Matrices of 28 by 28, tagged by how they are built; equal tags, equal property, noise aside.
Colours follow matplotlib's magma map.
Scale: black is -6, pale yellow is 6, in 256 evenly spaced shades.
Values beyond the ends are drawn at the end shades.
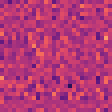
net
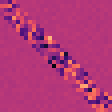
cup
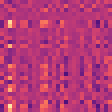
net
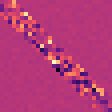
cup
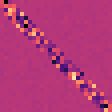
cup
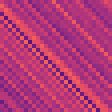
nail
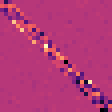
cup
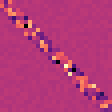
cup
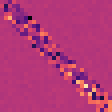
cup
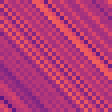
nail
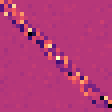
cup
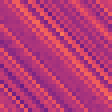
nail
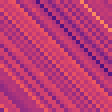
nail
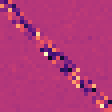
cup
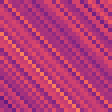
nail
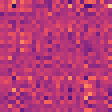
net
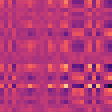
net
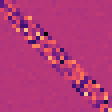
cup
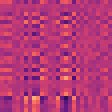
net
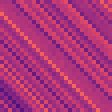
nail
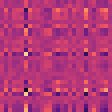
net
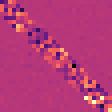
cup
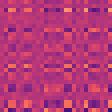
net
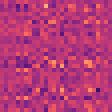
net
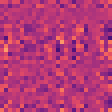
net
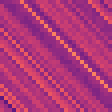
nail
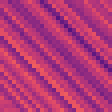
nail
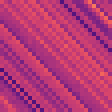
nail
